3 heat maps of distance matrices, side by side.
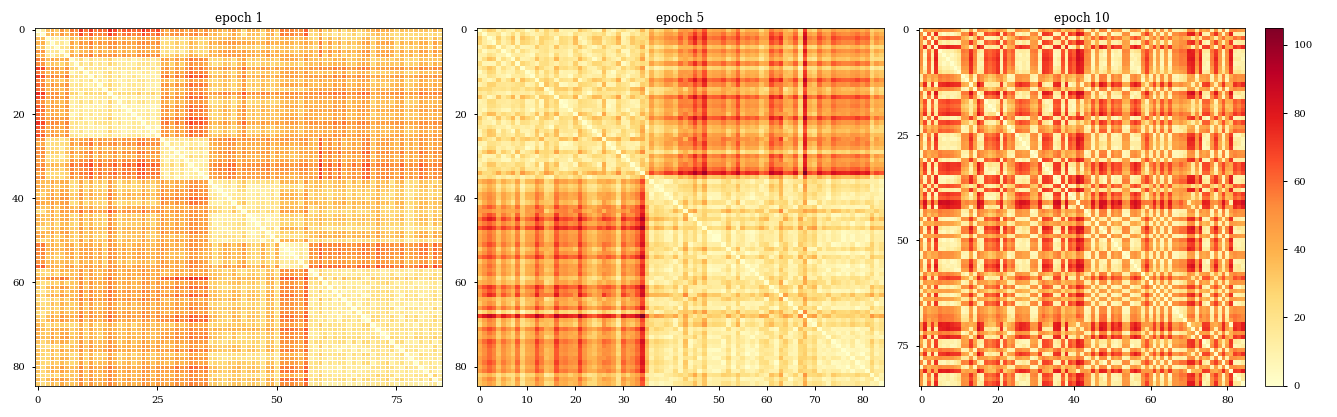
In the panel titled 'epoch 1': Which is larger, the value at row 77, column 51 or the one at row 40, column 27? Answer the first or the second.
the second
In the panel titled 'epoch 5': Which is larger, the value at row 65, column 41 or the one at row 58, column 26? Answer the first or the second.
the second
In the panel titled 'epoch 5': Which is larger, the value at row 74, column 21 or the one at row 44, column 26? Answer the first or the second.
the first
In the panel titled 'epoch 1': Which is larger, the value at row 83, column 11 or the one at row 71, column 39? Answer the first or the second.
the first
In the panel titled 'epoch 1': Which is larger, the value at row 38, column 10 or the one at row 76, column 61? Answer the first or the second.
the first
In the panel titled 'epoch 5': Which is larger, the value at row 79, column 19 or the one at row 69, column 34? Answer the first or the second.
the second
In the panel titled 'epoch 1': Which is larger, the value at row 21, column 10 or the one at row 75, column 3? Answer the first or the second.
the second
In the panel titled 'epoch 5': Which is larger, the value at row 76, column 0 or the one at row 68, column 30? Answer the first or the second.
the second
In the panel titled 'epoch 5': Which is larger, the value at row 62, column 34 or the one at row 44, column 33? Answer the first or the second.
the first
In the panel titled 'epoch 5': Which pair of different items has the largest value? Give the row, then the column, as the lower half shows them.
68, 34
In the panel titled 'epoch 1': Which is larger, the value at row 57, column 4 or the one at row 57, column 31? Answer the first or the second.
the second
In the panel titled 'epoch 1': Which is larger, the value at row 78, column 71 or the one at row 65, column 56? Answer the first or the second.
the second
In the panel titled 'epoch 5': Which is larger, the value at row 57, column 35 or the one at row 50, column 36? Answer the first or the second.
the first
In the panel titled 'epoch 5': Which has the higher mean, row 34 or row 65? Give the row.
34
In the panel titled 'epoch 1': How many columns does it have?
85
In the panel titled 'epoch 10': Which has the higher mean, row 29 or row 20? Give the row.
20
